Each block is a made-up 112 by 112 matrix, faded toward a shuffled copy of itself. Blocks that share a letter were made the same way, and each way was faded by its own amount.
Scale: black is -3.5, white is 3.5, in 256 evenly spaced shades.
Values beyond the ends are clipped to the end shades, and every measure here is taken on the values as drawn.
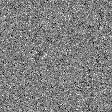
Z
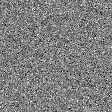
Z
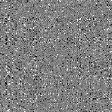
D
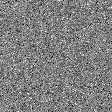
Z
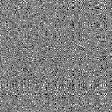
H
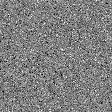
Z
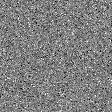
Z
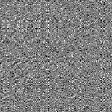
H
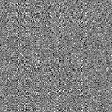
H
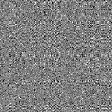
H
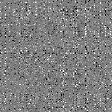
D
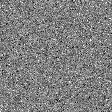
Z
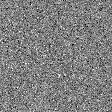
Z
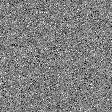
Z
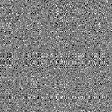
H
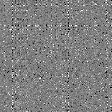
D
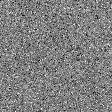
Z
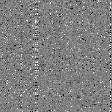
D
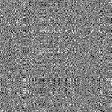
H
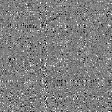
D
